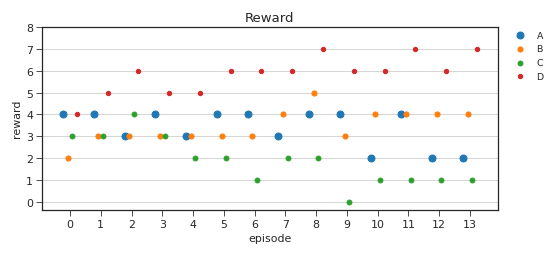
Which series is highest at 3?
D
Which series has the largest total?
D
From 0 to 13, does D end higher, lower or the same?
higher
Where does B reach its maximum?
8
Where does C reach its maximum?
2
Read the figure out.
Title: Reward
x-axis: episode, ticks 0 1 2 3 4 5 6 7 8 9 10 11 12 13
y-axis: reward, ticks 0 1 2 3 4 5 6 7 8
Legend: A, B, C, D
Values:
A: 4 4 3 4 3 4 4 3 4 4 2 4 2 2
B: 2 3 3 3 3 3 3 4 5 3 4 4 4 4
C: 3 3 4 3 2 2 1 2 2 0 1 1 1 1
D: 4 5 6 5 5 6 6 6 7 6 6 7 6 7
